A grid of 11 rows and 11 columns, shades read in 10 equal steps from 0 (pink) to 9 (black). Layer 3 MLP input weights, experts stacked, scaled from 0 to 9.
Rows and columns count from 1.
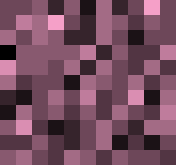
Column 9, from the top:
5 6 8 6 6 3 1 5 7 6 5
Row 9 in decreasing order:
8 7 7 6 5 5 4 3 3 3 1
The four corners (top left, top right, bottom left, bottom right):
5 5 4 6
